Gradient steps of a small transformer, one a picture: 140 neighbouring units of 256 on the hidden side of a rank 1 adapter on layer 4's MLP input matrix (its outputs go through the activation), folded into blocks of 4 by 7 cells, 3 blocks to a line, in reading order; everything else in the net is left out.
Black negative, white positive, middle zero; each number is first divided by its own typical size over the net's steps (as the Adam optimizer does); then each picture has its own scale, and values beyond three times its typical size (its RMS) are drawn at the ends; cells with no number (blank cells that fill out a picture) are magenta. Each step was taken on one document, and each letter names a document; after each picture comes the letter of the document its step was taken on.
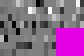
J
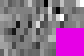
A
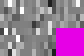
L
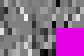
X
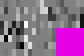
J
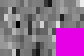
A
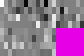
L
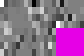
L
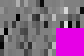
J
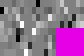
J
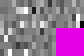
J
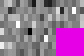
A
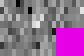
L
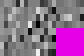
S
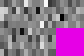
S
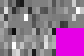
X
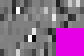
X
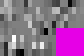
S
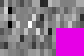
A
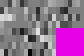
X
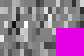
J
